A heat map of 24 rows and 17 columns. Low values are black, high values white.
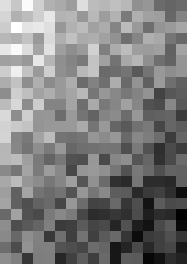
Ninth with the highest average: top left. Odd rows or columns: none. Grain: fine. Histogram: bell-shaped. Slope: up to the top left.
